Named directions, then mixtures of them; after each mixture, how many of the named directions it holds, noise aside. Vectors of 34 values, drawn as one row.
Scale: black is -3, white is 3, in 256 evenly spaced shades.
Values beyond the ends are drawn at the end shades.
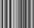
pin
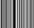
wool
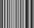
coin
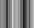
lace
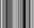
three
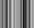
two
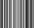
three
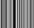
one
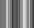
one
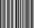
three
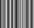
three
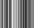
three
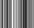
three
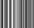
three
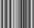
one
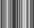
two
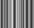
three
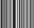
one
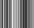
three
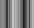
one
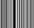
one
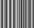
two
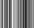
three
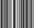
three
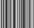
three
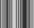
two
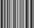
two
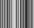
three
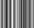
three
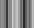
one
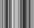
two
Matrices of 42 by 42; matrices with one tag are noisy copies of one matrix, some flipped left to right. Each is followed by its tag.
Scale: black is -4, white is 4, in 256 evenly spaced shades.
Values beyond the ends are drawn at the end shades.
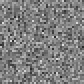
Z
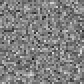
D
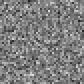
D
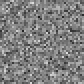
D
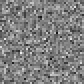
D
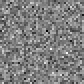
D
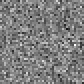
Z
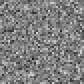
D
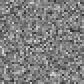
D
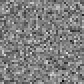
D
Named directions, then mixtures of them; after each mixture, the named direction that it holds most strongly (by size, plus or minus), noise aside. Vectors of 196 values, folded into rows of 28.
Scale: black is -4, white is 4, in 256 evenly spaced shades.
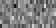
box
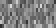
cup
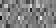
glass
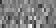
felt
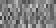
cup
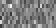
cup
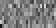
cup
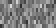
cup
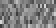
cup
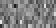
box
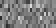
glass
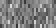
cup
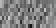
felt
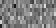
box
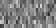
cup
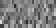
felt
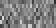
cup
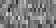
cup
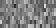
box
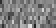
felt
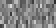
cup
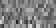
felt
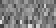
felt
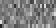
box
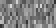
cup
